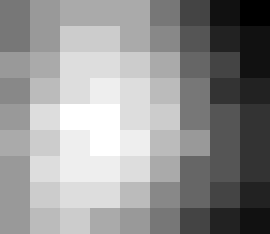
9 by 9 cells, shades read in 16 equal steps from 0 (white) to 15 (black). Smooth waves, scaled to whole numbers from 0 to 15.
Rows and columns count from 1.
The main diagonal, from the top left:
8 6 2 1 2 4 9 11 14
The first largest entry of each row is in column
9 9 9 9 9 9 9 9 9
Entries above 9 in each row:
3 3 2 2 2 2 2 2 3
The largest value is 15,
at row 1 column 9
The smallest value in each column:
5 2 0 0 1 3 6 10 12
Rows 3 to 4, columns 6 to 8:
5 9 11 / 4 8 12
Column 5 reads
5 5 3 2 2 1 2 4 6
